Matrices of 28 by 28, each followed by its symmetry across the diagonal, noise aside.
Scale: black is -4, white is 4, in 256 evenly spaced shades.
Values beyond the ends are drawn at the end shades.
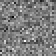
neither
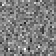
neither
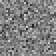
neither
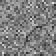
symmetric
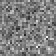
symmetric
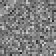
symmetric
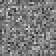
symmetric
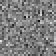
neither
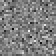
neither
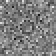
symmetric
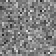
neither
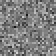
symmetric
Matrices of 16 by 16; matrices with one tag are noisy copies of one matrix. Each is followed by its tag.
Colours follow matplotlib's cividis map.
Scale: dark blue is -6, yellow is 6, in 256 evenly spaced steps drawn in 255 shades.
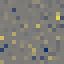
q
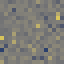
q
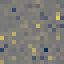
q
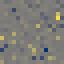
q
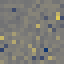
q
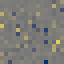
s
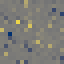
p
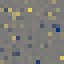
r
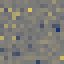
r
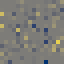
s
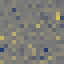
q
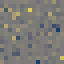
r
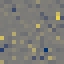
q
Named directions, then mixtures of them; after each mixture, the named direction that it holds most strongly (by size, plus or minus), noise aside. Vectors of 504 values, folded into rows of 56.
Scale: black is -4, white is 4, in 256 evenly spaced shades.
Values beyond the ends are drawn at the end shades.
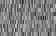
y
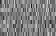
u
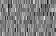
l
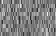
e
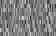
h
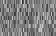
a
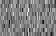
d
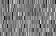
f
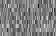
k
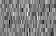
d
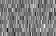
k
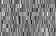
e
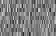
e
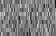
e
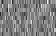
l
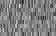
y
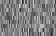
a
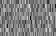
h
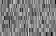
d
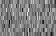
d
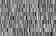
k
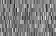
a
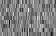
d
